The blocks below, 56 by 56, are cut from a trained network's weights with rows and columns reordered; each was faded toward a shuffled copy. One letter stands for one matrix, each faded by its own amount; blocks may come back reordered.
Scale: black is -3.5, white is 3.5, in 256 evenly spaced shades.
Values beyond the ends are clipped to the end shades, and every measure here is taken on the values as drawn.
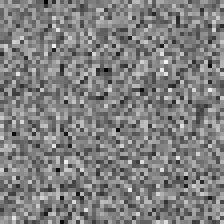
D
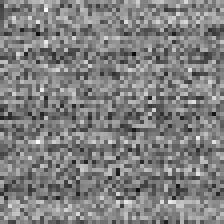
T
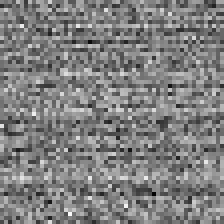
T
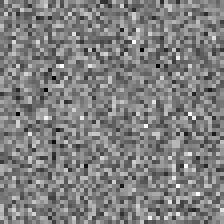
D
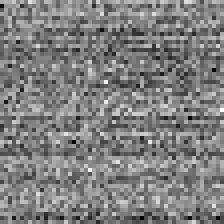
T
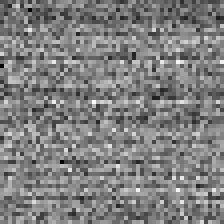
T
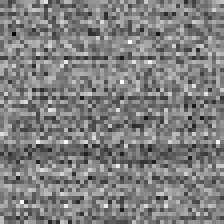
T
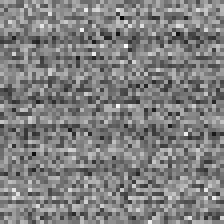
T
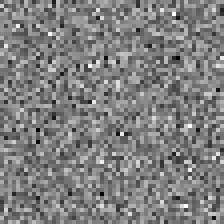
D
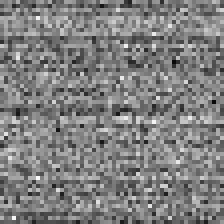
T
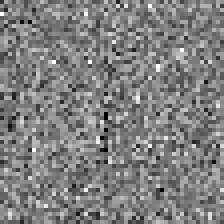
D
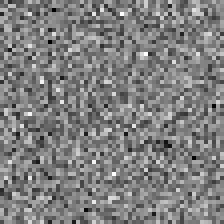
D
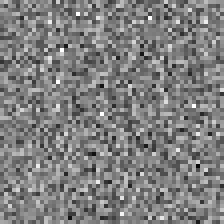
D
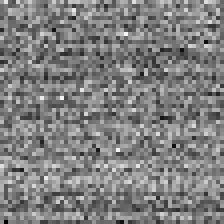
T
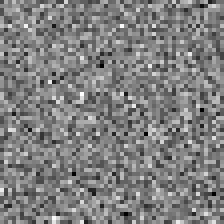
D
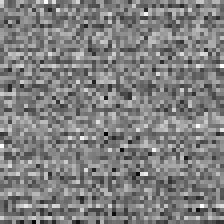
T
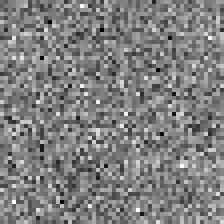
D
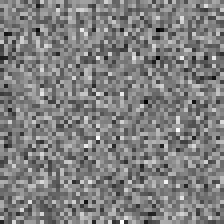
D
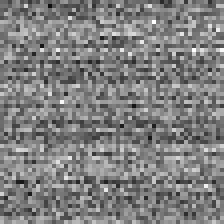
T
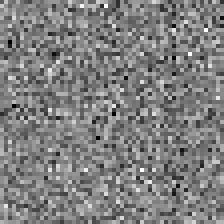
D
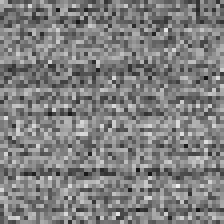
T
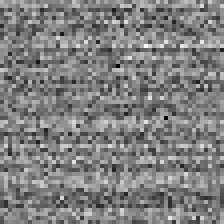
T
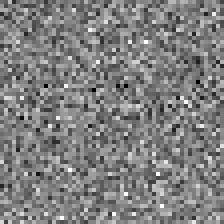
D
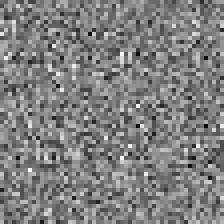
D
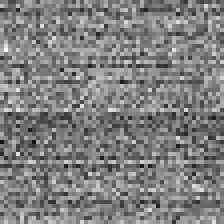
T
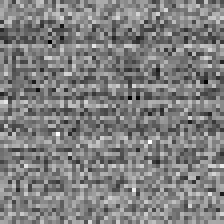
T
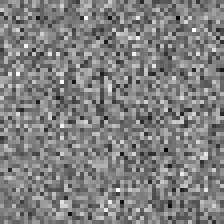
D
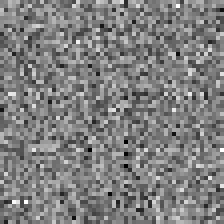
D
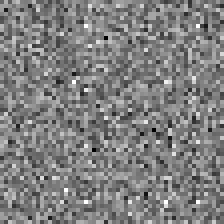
D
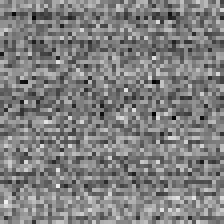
T
